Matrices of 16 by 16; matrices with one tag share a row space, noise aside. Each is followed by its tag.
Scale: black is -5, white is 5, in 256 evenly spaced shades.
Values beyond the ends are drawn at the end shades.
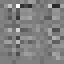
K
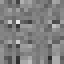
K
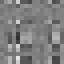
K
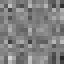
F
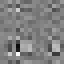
K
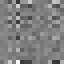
K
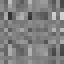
F
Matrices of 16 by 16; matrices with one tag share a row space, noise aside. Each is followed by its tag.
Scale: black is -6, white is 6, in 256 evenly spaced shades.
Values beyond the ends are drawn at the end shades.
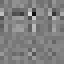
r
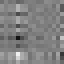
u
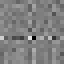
r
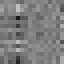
u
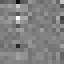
u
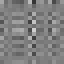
r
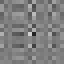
r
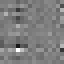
u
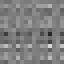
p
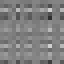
p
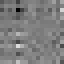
u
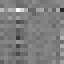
u
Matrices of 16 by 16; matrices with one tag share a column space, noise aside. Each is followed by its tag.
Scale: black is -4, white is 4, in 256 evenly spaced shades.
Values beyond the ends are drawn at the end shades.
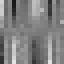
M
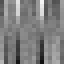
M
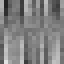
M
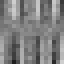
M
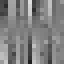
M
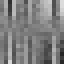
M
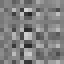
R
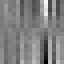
M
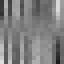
M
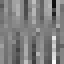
M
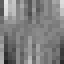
M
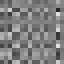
R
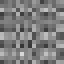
R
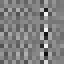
R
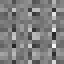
R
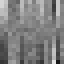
M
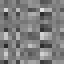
R
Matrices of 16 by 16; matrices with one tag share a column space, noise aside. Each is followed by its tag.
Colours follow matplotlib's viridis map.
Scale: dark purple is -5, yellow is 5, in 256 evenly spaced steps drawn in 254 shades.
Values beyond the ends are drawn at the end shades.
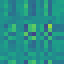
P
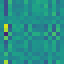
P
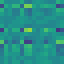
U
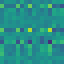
U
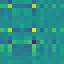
U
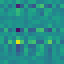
U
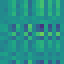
P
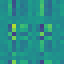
P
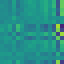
P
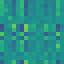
P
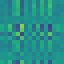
P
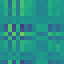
P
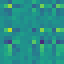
U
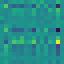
U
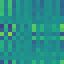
P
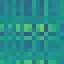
P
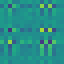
U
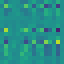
U
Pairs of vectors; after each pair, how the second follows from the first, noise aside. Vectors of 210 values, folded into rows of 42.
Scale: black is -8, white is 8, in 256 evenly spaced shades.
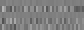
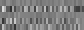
scaled up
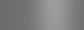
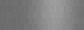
copied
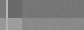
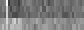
scaled up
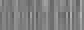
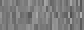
sign-scrambled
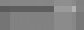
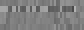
sign-scrambled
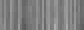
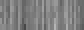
copied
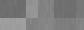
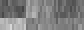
scaled up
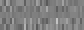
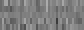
sign-scrambled
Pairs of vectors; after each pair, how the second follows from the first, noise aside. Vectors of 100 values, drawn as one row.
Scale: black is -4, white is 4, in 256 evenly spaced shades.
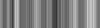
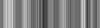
reversed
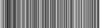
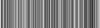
reversed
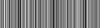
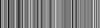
shuffled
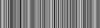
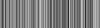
shuffled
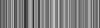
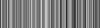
reversed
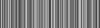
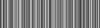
reversed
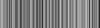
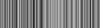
shuffled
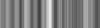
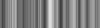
reversed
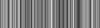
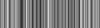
reversed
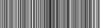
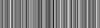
shuffled
